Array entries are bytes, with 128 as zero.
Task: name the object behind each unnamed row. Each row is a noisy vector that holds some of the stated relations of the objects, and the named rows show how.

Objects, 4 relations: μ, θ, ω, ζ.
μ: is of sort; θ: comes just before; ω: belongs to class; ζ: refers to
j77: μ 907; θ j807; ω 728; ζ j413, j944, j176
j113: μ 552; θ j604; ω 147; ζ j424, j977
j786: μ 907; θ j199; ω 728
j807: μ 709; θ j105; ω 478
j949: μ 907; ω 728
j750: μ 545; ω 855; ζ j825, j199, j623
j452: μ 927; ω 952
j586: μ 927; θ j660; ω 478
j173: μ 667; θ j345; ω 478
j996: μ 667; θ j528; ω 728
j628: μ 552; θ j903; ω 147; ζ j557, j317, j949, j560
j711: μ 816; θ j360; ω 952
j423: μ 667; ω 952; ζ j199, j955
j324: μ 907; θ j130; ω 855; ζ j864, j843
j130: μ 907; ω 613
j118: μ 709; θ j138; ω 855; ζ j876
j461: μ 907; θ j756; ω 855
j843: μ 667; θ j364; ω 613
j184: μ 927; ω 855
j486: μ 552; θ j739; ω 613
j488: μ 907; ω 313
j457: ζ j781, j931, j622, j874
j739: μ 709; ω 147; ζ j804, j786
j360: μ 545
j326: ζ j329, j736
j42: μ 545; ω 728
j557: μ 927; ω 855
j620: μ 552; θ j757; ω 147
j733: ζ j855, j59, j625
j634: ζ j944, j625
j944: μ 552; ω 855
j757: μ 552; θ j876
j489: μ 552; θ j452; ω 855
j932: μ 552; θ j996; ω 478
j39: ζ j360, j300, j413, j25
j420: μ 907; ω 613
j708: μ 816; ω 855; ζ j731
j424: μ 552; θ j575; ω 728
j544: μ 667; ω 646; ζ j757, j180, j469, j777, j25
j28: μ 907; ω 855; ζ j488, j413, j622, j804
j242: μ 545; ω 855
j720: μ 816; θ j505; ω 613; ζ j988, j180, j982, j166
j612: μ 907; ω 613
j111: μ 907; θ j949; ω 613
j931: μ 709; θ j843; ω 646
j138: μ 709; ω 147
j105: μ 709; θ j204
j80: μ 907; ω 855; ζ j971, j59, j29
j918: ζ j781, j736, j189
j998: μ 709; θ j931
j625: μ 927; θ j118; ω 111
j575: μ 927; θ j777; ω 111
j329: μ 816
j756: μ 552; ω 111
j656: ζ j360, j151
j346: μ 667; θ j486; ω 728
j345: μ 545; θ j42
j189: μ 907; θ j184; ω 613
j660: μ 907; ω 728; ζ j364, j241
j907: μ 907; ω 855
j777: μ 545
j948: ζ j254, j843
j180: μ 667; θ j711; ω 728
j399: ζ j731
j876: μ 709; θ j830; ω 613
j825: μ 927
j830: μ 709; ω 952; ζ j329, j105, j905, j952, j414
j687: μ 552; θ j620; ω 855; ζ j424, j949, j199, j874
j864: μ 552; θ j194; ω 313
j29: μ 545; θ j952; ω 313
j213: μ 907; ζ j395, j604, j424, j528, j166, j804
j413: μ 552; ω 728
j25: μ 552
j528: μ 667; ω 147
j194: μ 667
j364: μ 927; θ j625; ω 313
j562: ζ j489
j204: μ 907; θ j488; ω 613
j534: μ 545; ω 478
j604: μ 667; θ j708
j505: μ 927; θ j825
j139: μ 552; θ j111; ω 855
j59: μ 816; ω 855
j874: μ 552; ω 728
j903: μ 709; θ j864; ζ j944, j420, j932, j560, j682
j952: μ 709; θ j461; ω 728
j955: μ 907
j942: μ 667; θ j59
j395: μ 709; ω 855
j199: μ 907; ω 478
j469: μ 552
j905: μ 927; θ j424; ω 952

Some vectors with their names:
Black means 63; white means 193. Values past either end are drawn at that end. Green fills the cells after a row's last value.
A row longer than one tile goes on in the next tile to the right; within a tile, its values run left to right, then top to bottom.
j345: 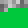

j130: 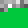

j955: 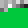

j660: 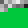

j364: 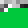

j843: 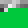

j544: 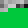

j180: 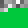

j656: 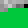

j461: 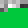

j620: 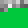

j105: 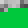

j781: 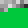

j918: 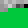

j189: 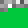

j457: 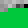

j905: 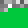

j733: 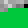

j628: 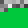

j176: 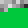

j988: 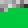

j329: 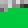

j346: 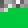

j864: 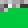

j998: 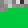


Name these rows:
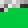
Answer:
j204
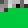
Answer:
j687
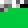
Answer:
j118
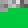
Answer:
j931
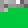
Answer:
j952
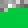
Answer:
j505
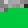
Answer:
j903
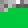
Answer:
j424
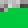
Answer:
j757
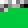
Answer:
j830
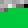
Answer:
j28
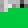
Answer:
j731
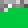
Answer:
j452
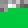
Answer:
j184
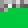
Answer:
j711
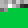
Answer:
j907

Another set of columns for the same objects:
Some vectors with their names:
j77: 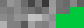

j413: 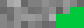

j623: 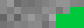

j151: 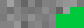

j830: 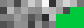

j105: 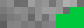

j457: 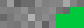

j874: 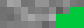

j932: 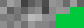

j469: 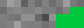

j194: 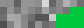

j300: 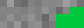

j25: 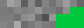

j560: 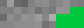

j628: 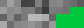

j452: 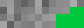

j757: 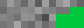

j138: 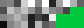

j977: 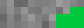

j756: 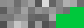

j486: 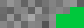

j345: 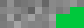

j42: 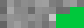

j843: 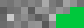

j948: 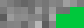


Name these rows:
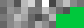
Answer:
j488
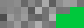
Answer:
j864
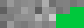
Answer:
j949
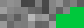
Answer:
j113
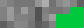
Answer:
j528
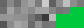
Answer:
j777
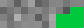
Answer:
j80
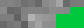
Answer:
j199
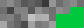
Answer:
j189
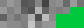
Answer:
j29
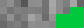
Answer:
j807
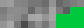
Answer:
j660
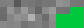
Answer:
j213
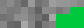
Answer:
j395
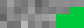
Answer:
j557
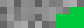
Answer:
j575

